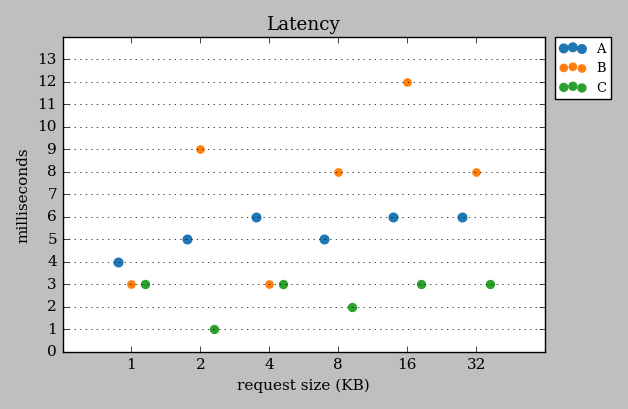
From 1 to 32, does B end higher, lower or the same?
higher
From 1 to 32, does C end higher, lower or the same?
the same
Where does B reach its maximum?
16
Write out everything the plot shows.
Title: Latency
x-axis: request size (KB), ticks 1 2 4 8 16 32
y-axis: milliseconds, ticks 0 1 2 3 4 5 6 7 8 9 10 11 12 13
Legend: A, B, C
Values:
A: 4 5 6 5 6 6
B: 3 9 3 8 12 8
C: 3 1 3 2 3 3
